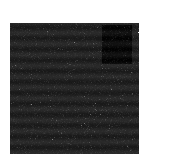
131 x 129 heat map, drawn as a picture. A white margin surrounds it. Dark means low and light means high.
Ninth with the lowest average: top right. Odd patch: lower, in the top right. Stripes: horizontal, repeating 12 times.
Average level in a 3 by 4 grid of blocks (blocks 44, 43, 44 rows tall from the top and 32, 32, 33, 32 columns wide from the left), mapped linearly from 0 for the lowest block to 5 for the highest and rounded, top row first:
5 5 4 0
5 5 5 5
5 5 5 5
